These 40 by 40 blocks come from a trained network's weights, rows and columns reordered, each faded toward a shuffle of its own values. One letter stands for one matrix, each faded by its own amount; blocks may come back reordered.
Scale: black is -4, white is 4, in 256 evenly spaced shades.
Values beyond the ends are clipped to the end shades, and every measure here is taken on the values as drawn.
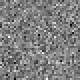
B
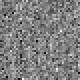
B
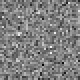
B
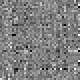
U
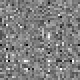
U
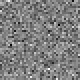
B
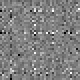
U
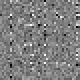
U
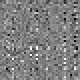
U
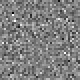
B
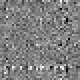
U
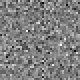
B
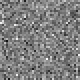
B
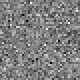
B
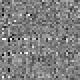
U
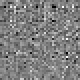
U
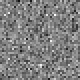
B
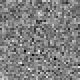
B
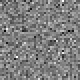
B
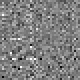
U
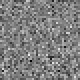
B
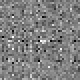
U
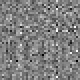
U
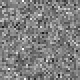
B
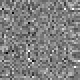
U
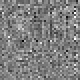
U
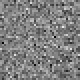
B
